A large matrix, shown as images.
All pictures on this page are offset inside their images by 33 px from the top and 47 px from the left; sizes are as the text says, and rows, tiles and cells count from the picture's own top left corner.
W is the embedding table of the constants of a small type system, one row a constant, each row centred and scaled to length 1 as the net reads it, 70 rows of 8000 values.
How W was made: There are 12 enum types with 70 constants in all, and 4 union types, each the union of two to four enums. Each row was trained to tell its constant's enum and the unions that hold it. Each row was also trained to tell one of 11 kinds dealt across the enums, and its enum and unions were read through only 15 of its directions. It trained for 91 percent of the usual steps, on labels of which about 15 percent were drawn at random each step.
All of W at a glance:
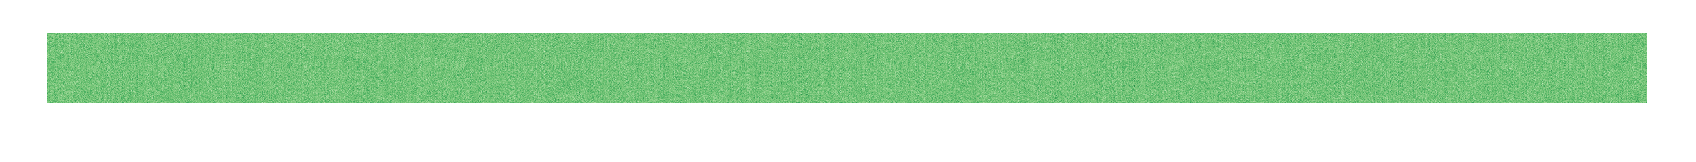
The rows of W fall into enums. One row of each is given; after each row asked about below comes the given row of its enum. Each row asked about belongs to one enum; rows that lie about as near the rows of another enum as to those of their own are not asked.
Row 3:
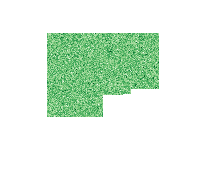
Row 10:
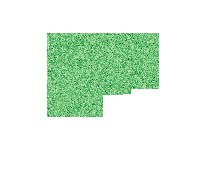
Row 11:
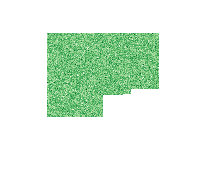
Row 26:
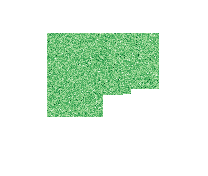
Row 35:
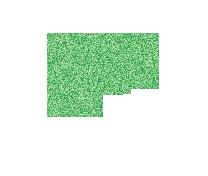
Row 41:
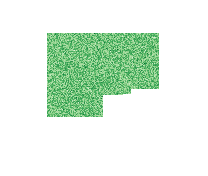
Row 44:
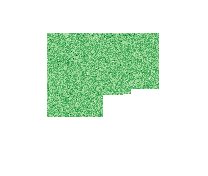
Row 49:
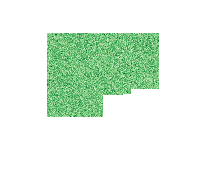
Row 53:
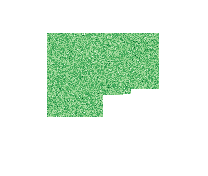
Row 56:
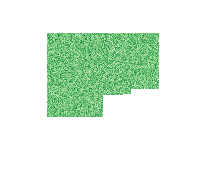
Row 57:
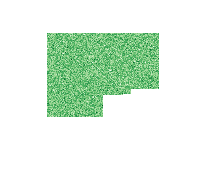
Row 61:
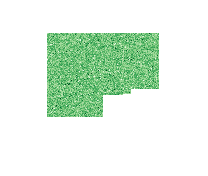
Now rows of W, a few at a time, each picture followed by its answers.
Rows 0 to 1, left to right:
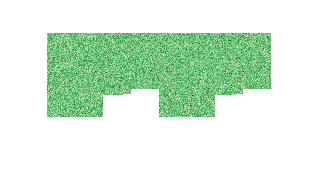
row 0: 35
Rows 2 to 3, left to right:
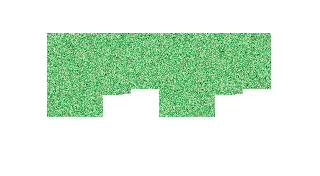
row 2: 10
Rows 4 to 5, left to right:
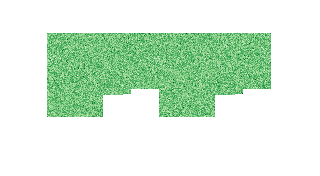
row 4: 11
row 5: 41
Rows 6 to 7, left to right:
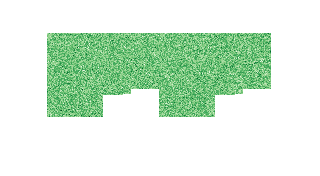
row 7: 3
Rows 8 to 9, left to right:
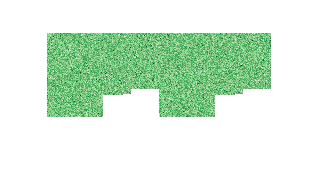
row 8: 49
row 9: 57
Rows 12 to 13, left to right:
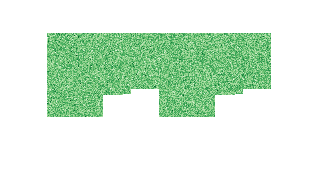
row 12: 3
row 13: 53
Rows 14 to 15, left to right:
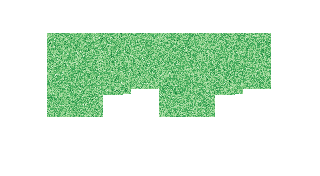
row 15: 3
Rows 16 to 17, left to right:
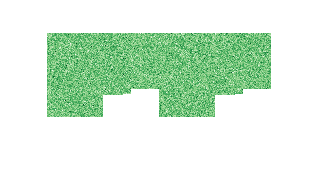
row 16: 49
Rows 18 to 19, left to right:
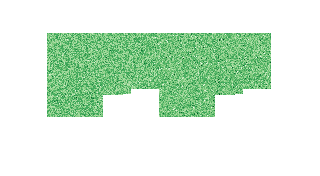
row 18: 41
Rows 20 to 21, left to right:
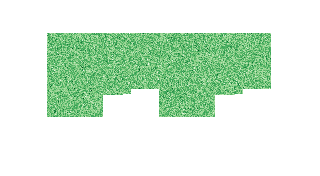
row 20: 56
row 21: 3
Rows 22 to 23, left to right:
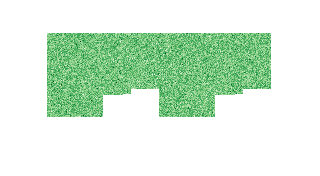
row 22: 49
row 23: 44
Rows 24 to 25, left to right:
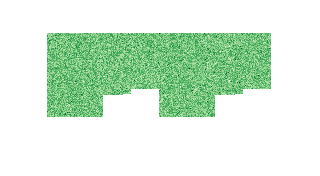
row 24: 49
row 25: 44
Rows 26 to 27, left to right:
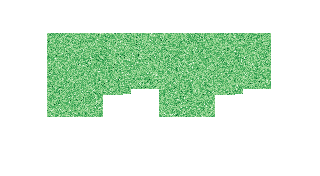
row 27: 57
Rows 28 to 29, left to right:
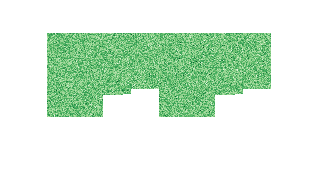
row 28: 53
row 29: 53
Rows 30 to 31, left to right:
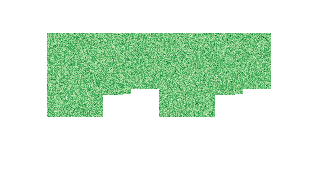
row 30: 10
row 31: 56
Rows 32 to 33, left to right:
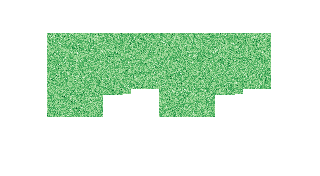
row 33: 35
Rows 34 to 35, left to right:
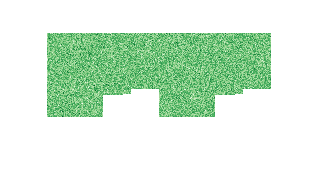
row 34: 56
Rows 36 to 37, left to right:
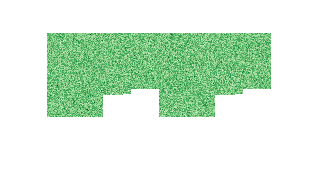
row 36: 53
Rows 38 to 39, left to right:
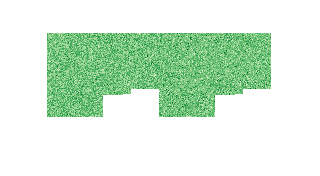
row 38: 41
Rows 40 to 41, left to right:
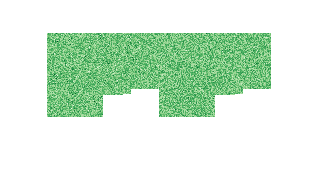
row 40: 35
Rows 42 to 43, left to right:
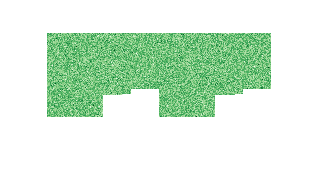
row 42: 41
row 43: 35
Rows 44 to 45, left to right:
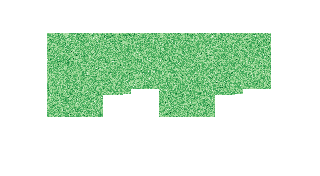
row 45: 3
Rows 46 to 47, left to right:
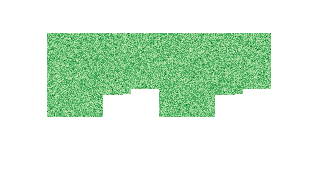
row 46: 26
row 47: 53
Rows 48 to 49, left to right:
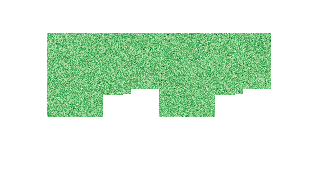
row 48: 35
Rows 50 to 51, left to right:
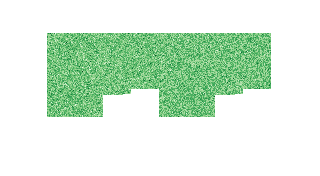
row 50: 10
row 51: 41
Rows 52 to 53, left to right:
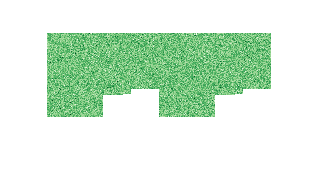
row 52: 35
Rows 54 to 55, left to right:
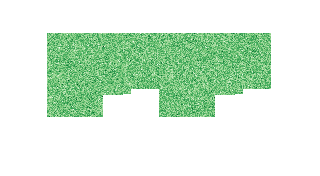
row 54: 57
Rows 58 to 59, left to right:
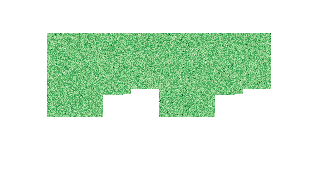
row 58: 49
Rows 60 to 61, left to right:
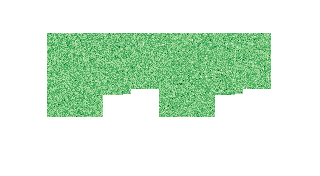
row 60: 57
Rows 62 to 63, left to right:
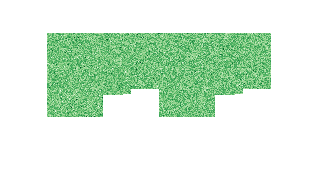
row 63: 10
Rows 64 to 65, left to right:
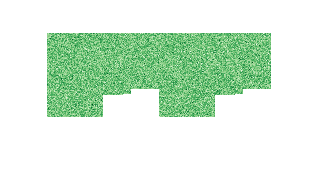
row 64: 49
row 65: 53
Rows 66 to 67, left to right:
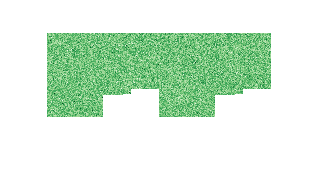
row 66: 41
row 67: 56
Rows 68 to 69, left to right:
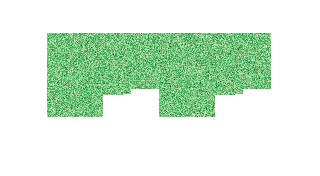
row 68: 26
